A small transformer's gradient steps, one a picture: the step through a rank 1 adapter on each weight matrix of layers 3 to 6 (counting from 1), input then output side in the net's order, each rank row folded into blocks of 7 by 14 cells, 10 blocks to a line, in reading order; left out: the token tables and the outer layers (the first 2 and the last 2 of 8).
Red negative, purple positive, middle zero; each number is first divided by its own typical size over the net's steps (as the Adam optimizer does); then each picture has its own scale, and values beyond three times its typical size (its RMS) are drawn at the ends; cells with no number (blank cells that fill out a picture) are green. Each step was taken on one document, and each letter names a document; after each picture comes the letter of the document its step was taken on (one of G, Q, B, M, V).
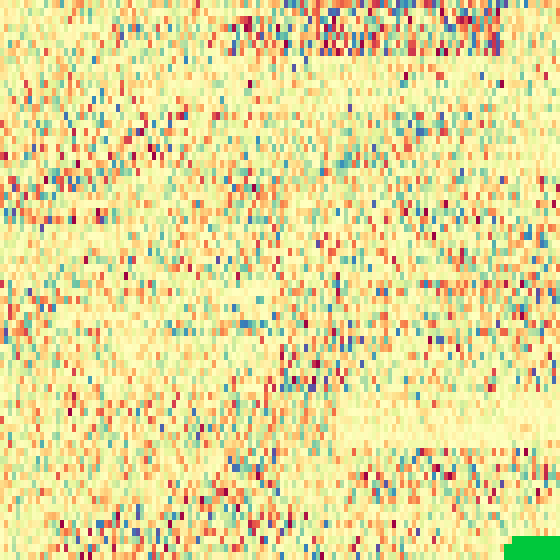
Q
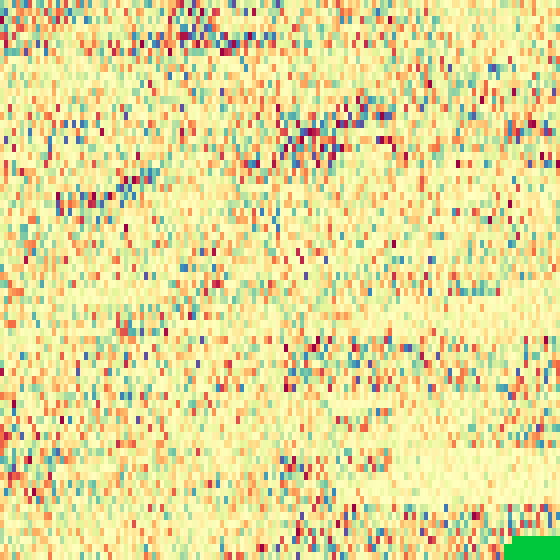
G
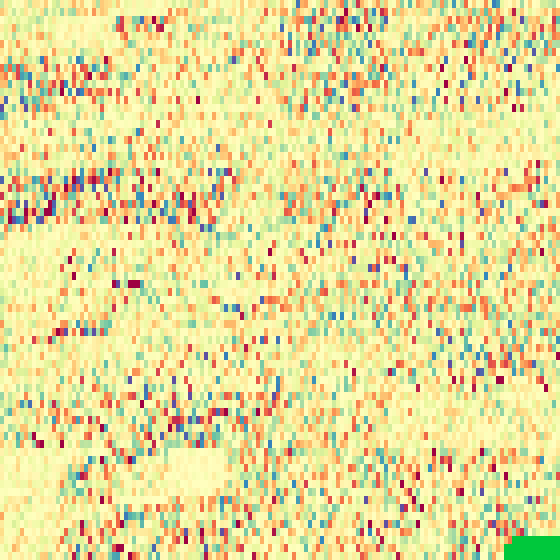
Q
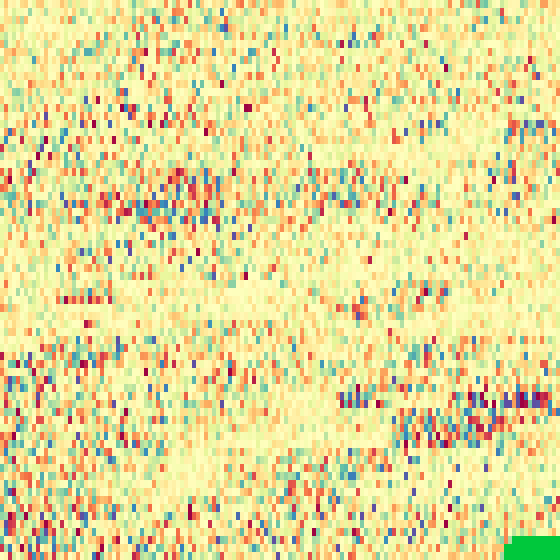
G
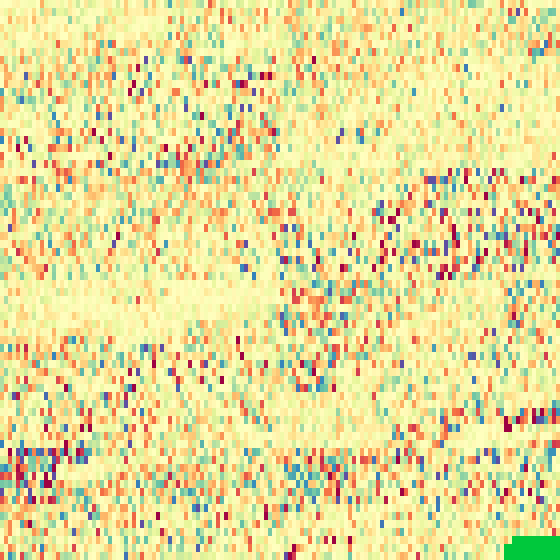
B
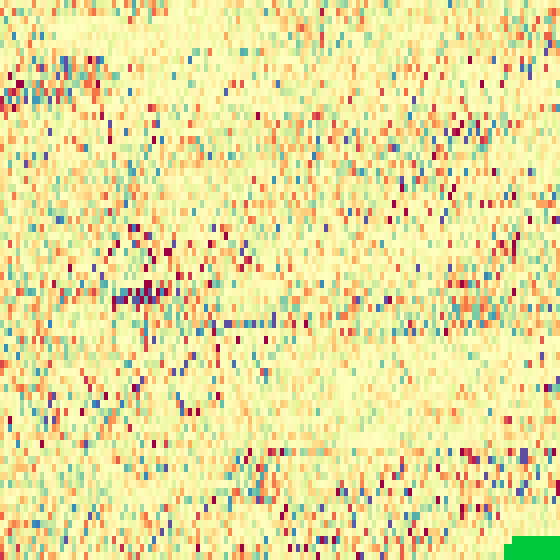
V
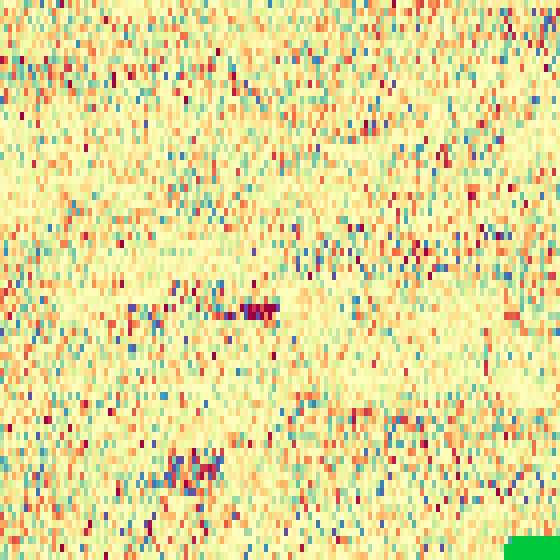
B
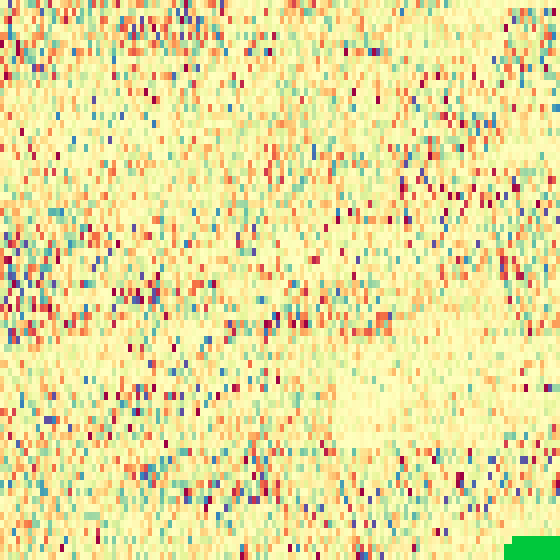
V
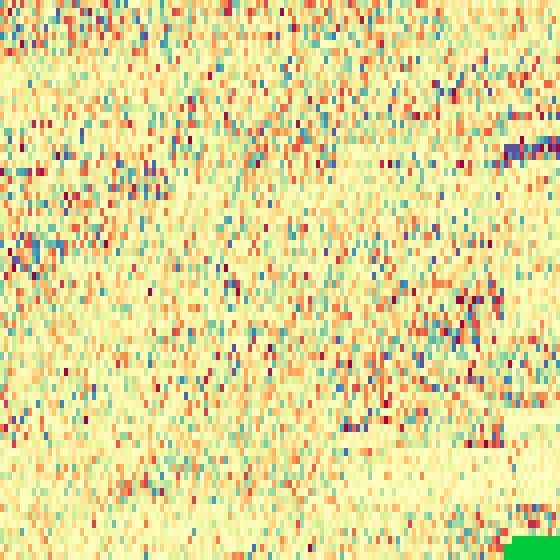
G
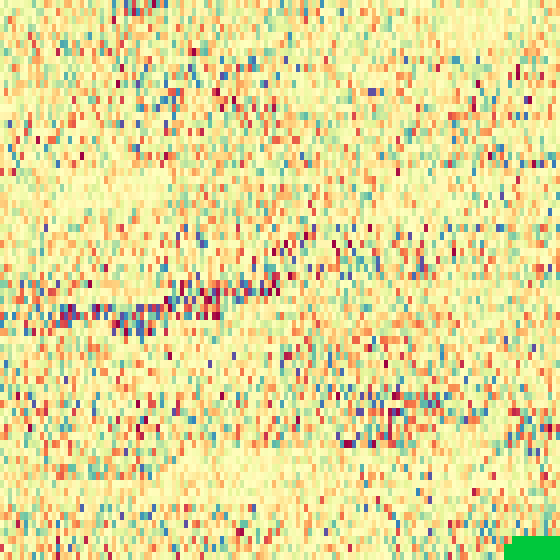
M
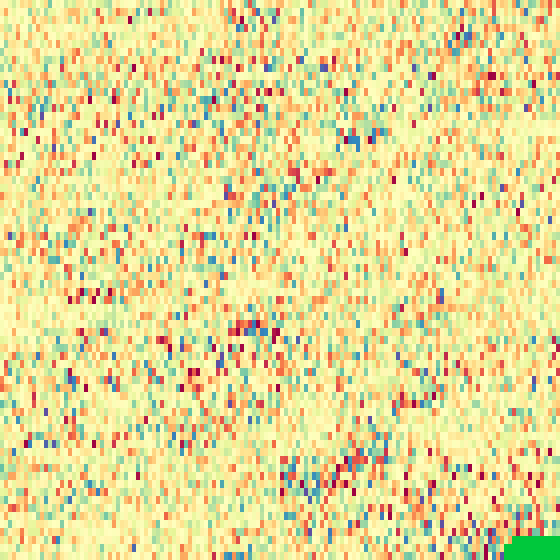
M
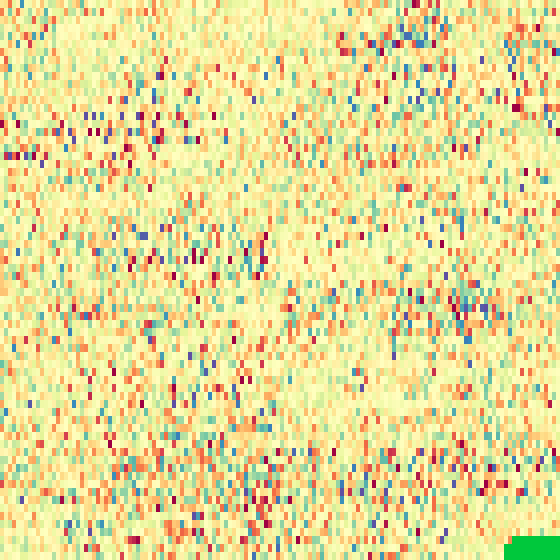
Q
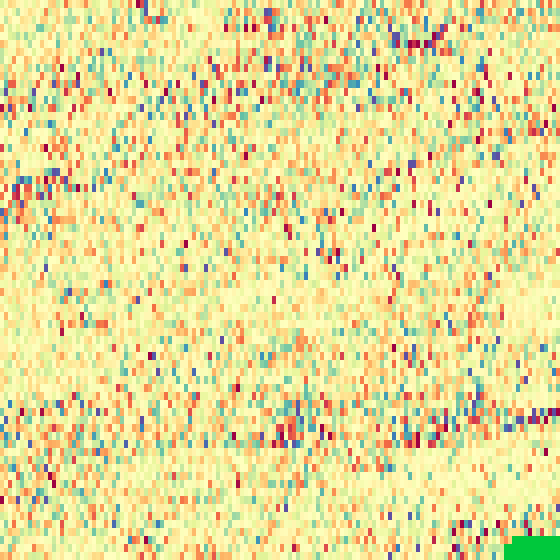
M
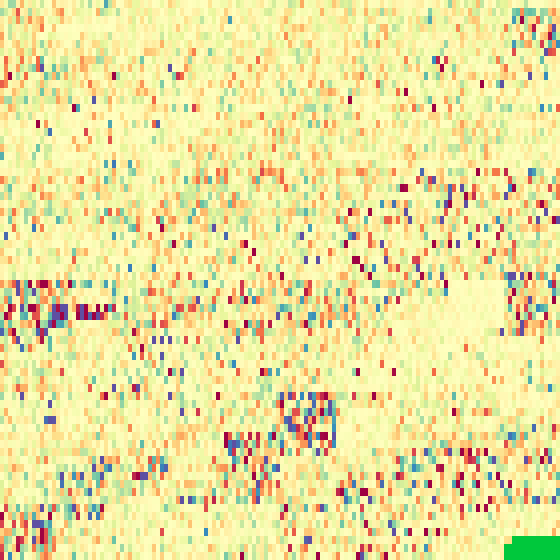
V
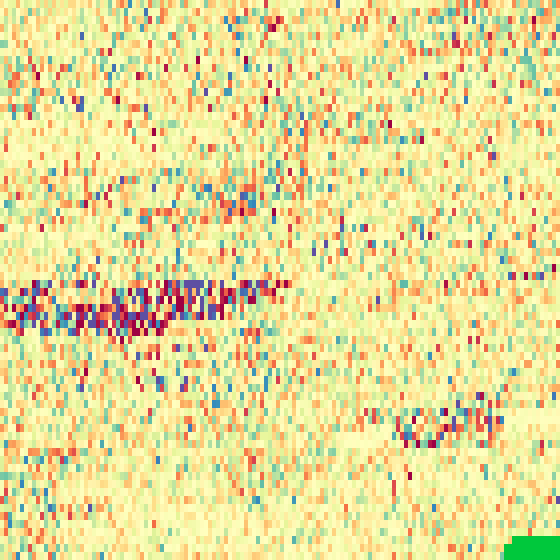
G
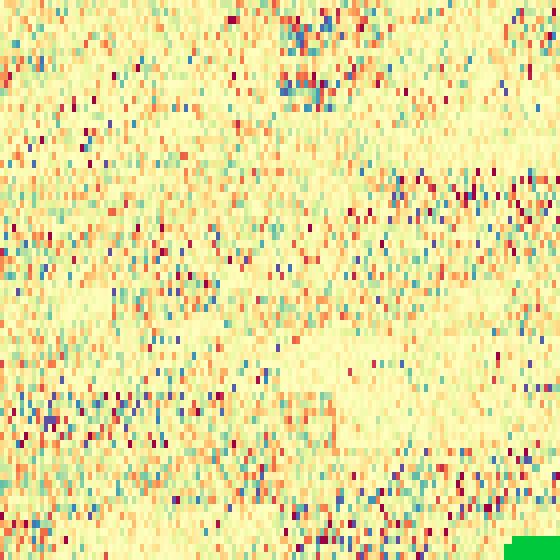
V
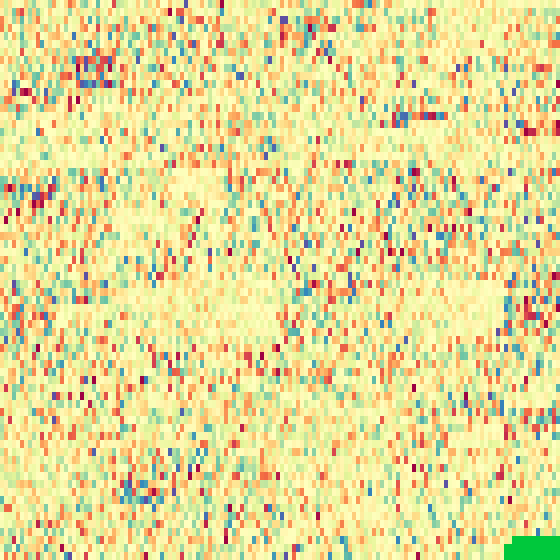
B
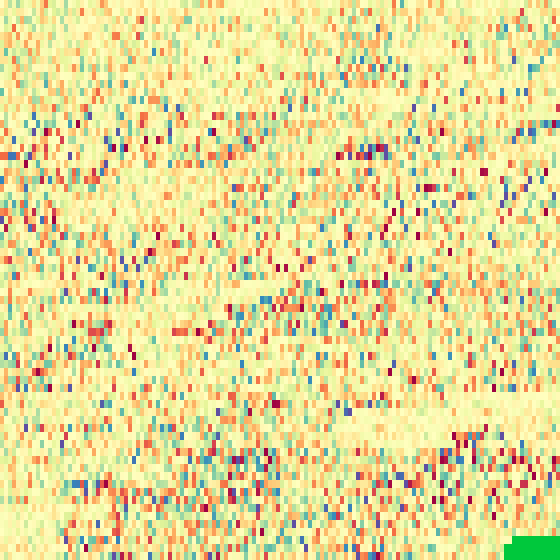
Q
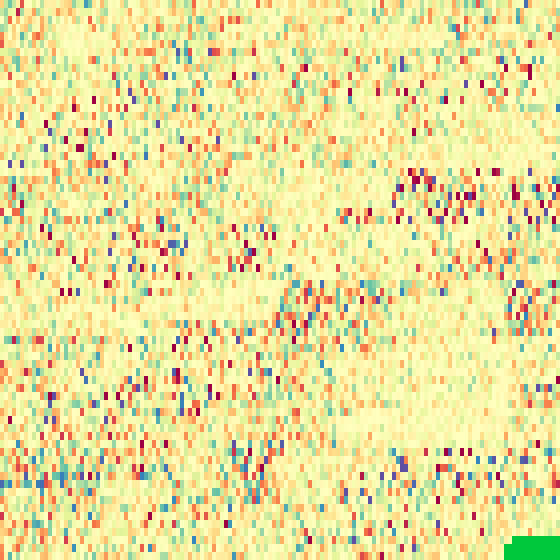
V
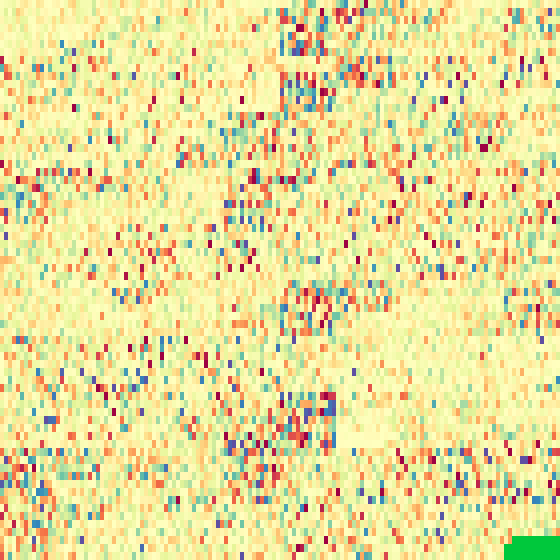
V
